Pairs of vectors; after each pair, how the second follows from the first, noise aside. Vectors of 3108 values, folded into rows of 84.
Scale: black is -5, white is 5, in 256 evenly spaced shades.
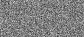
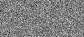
shuffled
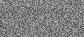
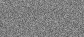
shrunk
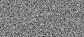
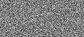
copied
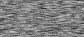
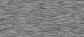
shrunk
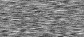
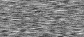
copied
